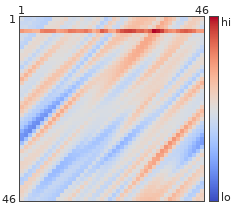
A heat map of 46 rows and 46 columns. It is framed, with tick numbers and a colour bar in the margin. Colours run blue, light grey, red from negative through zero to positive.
The centre is the calmest part. The grain runs diagonally up to the right. Neither half mirrors the other. Row 4 differs from the rows beside it.
